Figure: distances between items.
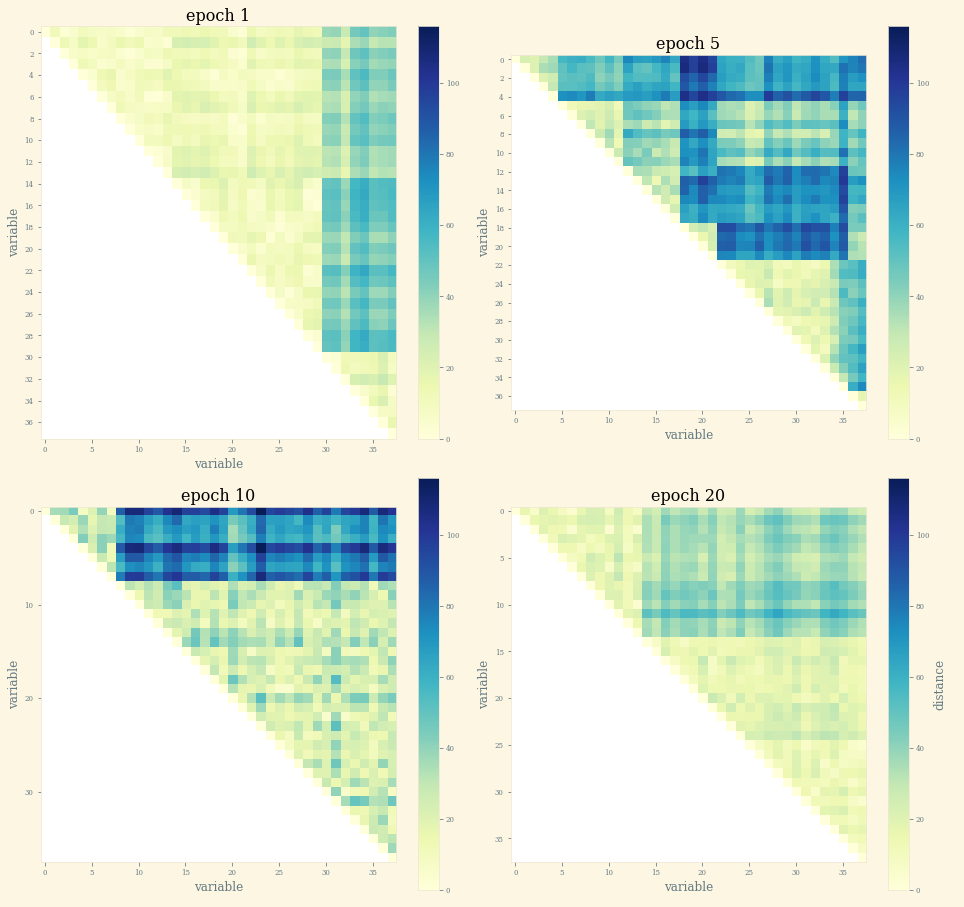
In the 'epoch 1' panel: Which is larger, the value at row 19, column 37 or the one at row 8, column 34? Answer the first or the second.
the second
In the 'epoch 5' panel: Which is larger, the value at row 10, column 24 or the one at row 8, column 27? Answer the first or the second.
the first
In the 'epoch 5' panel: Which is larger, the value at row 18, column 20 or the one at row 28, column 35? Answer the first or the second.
the second
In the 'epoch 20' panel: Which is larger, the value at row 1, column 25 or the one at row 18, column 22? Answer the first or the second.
the first
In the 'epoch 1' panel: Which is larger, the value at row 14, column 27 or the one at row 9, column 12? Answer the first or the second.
the first
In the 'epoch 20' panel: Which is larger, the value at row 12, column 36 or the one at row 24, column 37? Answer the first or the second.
the first
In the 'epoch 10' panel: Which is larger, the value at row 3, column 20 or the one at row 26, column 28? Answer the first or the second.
the first
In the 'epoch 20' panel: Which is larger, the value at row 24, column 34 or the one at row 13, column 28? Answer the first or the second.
the second
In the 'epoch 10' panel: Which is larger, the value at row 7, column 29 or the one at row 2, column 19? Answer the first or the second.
the first
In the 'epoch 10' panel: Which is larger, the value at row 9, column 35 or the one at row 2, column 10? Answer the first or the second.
the second
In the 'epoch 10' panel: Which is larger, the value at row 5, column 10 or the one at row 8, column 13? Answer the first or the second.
the first
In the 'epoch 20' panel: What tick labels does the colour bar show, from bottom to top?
0, 20, 40, 60, 80, 100
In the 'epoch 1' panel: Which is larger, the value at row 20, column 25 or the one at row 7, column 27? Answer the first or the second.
the second
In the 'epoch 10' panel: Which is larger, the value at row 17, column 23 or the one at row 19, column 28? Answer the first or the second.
the first
